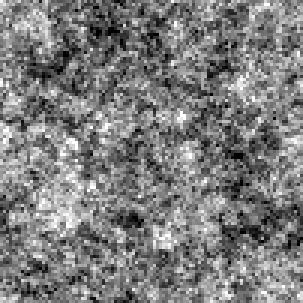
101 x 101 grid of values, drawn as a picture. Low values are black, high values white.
There are no regular stripes. The values follow a bell shape. Overall the values sit about 50% of the way up the scale. The halves do not mirror each other. No single row or column stands out from its neighbours. The field is mottled with small blotches.
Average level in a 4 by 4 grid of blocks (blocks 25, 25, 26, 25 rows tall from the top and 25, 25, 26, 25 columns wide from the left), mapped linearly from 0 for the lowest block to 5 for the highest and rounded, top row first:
2023 | 3323 | 5231 | 2233
